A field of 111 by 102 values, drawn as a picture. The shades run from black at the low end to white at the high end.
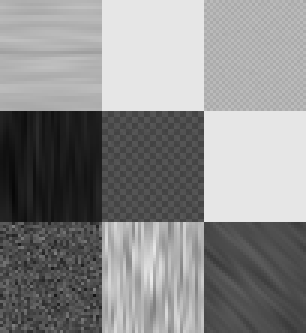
It is made of 3 by 3 panels. Panel 1,1: high, streaked across, faint in contrast. Panel 1,2: very high, flat. Panel 1,3: high, checkered, faint in contrast. Panel 2,1: very low, streaked downward, faint in contrast. Panel 2,2: low, checkered, faint in contrast. Panel 2,3: very high, flat. Panel 3,1: low, fine-grained. Panel 3,2: high, streaked downward. Panel 3,3: low, slanting down to the right, faint in contrast.
